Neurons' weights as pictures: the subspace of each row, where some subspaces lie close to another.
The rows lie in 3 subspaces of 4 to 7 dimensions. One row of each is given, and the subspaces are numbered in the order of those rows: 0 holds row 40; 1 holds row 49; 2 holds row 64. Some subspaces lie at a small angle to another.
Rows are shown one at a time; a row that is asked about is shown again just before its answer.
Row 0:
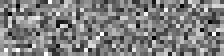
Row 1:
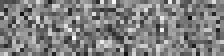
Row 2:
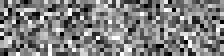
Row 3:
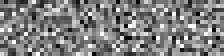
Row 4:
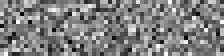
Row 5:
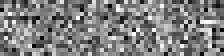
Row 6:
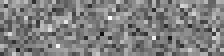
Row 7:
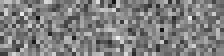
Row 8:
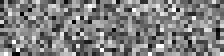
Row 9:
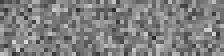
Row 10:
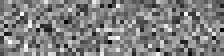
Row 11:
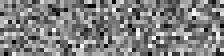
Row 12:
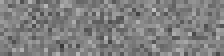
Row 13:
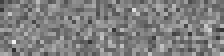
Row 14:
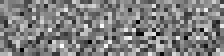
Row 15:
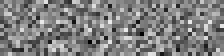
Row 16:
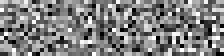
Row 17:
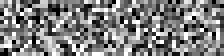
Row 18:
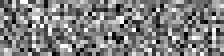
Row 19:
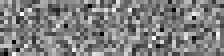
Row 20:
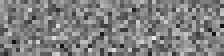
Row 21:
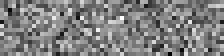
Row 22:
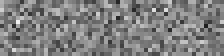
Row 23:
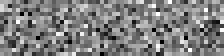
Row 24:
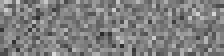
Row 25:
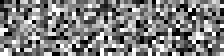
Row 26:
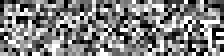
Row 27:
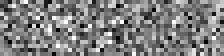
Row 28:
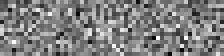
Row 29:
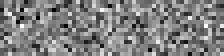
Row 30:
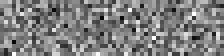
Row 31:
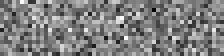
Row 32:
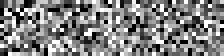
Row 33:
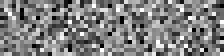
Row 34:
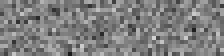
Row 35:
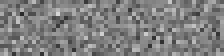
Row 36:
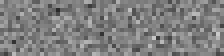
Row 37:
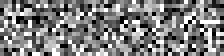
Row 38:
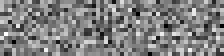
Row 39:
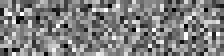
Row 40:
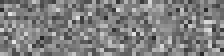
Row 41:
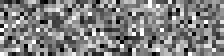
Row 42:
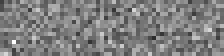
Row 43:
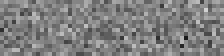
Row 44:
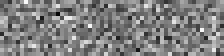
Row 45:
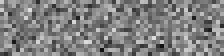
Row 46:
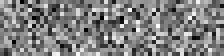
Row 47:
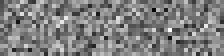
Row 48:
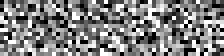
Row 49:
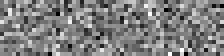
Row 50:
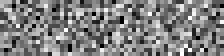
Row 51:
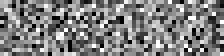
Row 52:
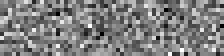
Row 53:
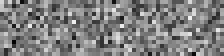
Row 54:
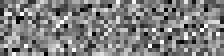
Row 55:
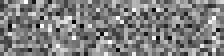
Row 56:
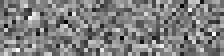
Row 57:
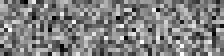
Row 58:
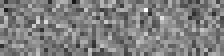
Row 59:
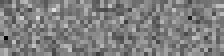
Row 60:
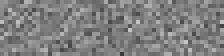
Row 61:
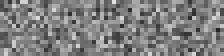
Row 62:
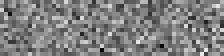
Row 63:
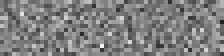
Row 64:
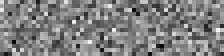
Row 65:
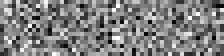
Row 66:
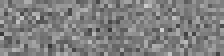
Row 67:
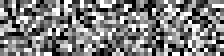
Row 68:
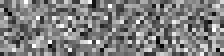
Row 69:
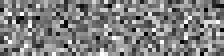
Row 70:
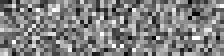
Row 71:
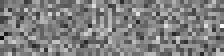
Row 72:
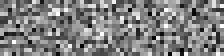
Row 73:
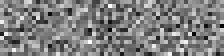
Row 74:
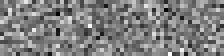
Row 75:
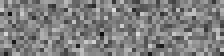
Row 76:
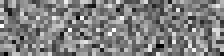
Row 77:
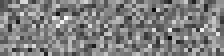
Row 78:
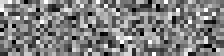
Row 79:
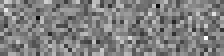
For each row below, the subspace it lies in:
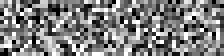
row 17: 2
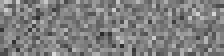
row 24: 0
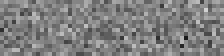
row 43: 0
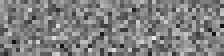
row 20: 0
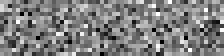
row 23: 0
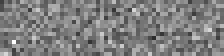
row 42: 2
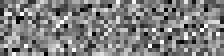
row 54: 2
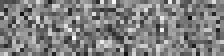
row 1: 0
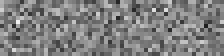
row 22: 1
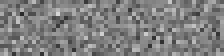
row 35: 2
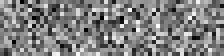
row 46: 2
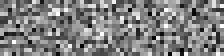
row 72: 1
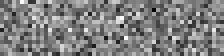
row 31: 2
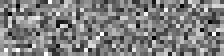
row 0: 0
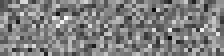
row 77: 2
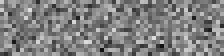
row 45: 0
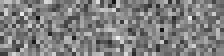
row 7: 0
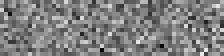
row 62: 0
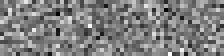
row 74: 1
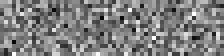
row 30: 2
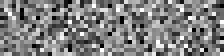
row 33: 1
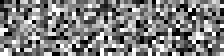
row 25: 0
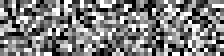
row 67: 1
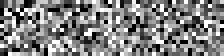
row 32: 1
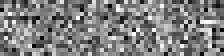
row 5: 0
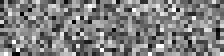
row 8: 2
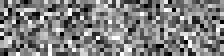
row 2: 1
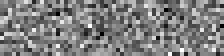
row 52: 1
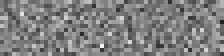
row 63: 1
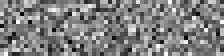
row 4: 1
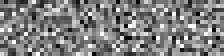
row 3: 2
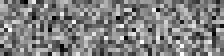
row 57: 0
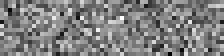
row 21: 2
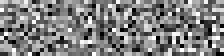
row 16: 2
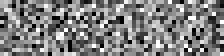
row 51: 1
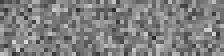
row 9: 0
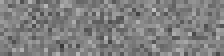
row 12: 2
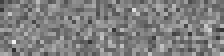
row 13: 2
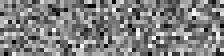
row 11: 1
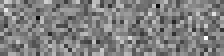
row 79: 0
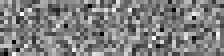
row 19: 2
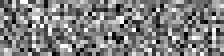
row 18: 2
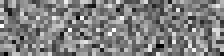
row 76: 2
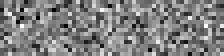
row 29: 1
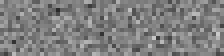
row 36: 2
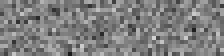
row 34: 1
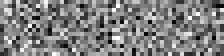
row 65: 0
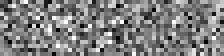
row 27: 0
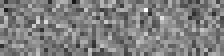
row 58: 0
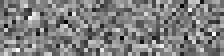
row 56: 0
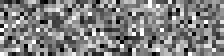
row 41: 0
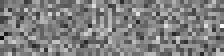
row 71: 1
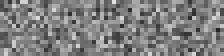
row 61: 1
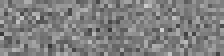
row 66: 2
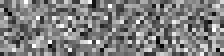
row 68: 0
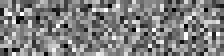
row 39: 2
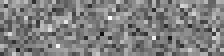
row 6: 0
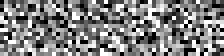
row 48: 0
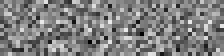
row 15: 0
